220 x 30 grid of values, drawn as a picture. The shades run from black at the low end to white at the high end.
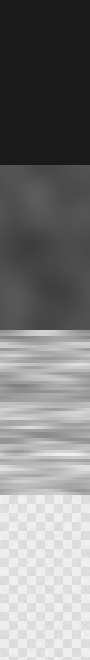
The table splits into 4 rows of 1 panel. Panel 1,1: very low, flat. Panel 2,1: low, smooth, faint in contrast. Panel 3,1: high, streaked across. Panel 4,1: very high, checkered, faint in contrast.
